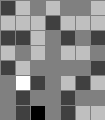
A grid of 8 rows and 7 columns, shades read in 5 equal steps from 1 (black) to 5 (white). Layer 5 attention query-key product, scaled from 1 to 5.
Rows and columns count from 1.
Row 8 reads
3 2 1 3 2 4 4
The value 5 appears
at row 6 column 2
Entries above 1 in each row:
7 7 7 7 7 7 7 6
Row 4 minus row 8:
1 1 3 0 2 0 -1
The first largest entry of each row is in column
2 1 3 1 2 2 1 6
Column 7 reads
4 4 2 3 2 4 3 4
